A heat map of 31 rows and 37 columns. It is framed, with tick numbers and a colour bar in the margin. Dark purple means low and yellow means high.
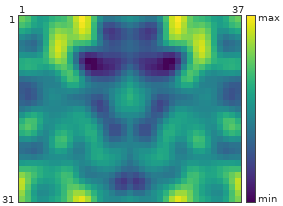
The field is mottled with small blotches. The histogram is bell-shaped. The top middle is the ninth with the lowest average. There are no regular stripes. It is mirror symmetric from left to right.
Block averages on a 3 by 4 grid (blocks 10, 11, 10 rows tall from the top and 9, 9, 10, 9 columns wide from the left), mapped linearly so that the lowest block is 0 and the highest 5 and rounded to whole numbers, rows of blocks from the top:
5005 / 2112 / 4224
